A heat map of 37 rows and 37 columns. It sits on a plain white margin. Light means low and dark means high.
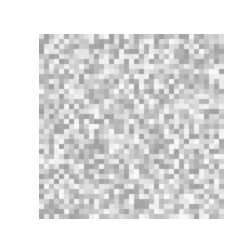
Mirror symmetry: none. Average level on the scale: 20%. Stripes: none. Slope: none. Histogram: flat. Grain: fine. Seam: none.
